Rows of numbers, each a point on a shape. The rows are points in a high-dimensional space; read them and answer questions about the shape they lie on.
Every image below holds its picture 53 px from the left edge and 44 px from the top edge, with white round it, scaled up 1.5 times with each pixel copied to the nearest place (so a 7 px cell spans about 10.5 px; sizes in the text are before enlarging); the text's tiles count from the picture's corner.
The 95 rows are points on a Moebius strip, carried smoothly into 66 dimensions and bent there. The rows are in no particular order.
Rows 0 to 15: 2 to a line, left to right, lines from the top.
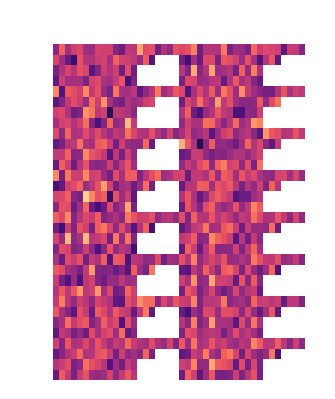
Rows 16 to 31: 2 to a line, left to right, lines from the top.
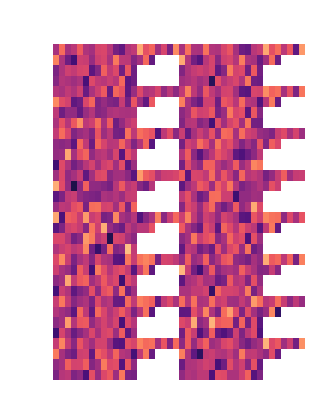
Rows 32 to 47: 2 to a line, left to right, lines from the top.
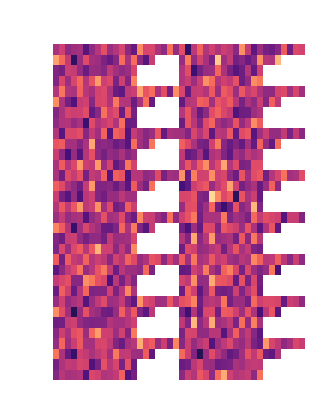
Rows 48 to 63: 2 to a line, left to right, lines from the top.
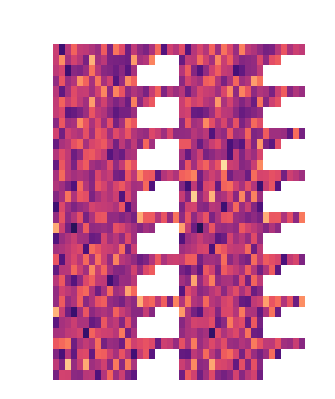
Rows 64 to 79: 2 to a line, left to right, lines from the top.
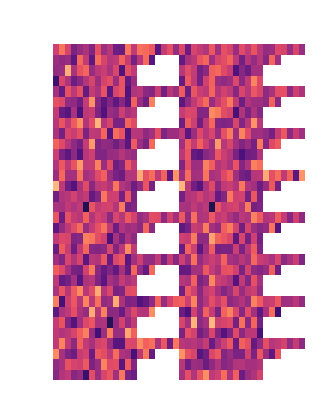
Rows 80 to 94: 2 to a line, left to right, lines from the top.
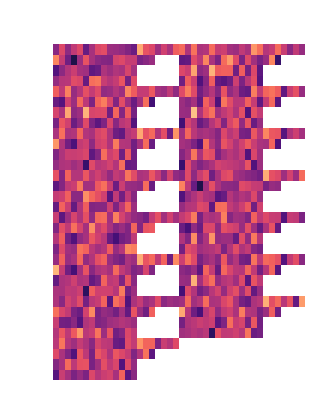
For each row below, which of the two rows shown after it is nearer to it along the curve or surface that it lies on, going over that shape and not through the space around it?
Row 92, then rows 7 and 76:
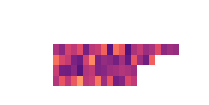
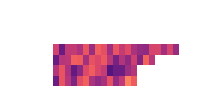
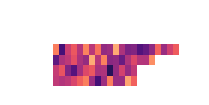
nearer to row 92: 7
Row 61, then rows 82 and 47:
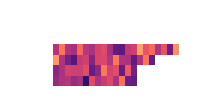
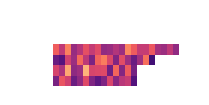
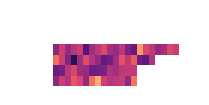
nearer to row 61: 47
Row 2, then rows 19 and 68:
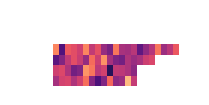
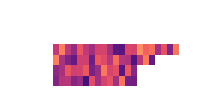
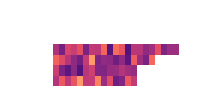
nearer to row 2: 68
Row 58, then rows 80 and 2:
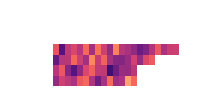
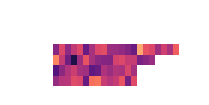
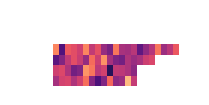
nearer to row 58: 2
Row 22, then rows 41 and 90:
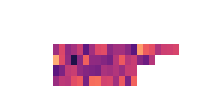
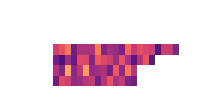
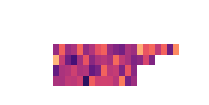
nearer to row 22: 90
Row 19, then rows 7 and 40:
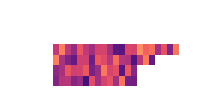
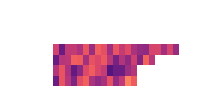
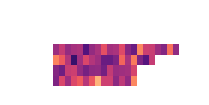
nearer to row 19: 40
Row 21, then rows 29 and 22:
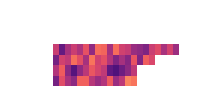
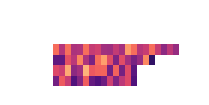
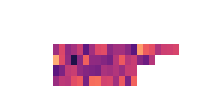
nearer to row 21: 29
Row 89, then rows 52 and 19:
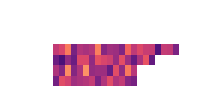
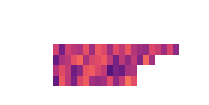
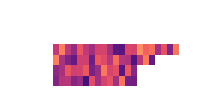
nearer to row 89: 52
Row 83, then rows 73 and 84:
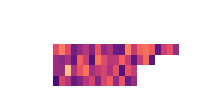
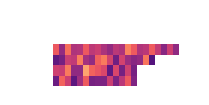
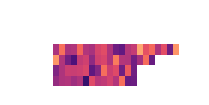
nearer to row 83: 84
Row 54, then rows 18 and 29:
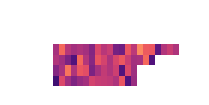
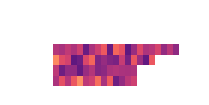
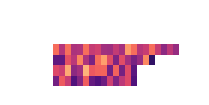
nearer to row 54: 29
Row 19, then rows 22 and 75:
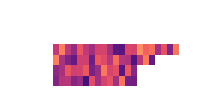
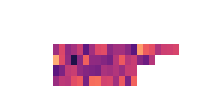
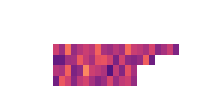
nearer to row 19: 22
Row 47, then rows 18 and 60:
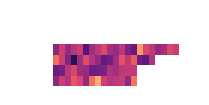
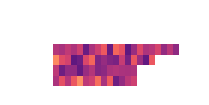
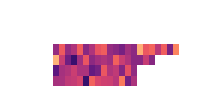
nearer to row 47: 60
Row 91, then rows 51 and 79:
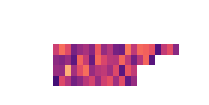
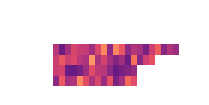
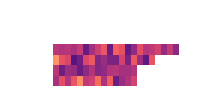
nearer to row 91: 51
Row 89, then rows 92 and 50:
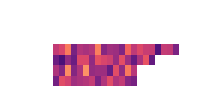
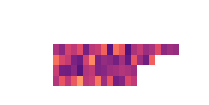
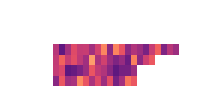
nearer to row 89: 50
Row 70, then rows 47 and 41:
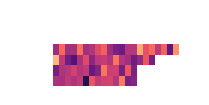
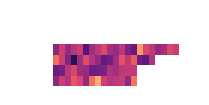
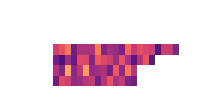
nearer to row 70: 47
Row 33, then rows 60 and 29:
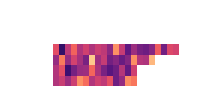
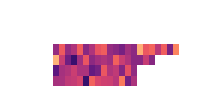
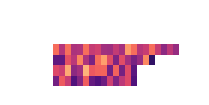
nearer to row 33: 29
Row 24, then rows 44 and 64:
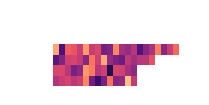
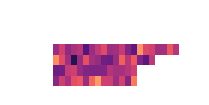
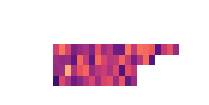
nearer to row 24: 64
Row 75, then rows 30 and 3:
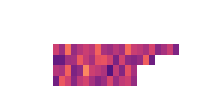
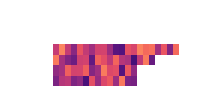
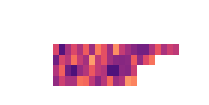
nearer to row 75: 3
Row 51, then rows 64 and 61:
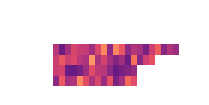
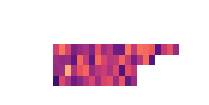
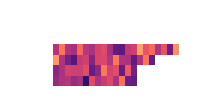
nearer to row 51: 64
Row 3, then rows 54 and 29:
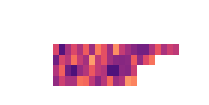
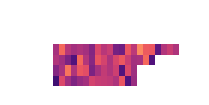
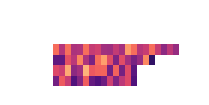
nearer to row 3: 29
